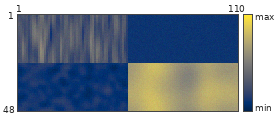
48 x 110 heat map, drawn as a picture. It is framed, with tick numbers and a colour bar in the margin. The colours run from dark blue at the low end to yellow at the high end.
It is made of 2 by 2 panels. Panel 1,1: low, streaked downward. Panel 1,2: very low, flat. Panel 2,1: very low, blotchy, faint in contrast. Panel 2,2: high, smooth.
